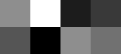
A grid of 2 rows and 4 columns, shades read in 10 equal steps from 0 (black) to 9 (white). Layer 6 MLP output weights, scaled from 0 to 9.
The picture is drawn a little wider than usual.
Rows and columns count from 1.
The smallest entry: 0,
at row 2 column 2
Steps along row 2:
down up down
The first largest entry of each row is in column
2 3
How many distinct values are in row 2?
4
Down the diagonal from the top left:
5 0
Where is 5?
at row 1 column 1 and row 2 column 3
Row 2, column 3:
5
